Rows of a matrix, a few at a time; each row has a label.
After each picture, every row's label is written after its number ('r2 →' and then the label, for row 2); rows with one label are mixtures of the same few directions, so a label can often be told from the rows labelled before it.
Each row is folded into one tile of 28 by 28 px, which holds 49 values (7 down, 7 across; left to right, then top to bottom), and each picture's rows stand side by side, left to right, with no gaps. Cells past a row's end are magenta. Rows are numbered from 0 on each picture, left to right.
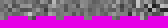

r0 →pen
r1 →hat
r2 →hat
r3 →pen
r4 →hat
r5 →pen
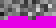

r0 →hat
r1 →hat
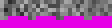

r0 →pen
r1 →pen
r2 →pen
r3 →pen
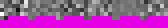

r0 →hat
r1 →pen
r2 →pen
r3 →pen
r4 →hat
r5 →hat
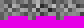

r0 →pen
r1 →pen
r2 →pen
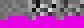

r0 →pen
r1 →pen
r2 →pen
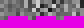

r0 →hat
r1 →pen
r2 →hat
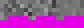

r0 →pen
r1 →hat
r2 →hat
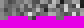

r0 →pen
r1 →hat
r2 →hat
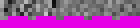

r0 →pen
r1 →hat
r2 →pen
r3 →hat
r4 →hat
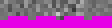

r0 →hat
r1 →hat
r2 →hat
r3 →pen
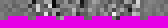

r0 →pen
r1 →hat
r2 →hat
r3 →pen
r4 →hat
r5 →pen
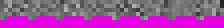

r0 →pen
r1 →pen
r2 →hat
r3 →pen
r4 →pen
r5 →hat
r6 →pen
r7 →hat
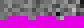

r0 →pen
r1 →pen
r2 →hat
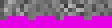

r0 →pen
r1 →hat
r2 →pen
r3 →hat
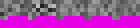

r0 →hat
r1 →pen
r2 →pen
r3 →pen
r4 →pen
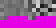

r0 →hat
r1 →pen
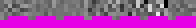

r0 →pen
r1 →hat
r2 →hat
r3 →pen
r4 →hat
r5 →hat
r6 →pen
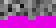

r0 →hat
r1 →pen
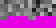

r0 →hat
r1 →pen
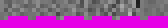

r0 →pen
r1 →pen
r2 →hat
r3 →pen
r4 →hat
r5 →pen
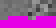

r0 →pen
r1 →hat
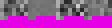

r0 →pen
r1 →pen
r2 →pen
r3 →hat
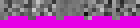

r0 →pen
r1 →pen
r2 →pen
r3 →hat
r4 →pen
